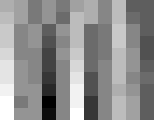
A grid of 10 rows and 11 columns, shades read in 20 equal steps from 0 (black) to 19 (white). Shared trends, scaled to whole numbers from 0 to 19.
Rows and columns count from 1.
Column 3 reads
9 9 11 11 10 10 10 11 11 11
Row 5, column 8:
9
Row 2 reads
14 12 9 11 8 14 13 10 14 8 7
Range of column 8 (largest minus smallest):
1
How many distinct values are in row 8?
7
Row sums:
117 120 117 114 115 119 117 118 114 118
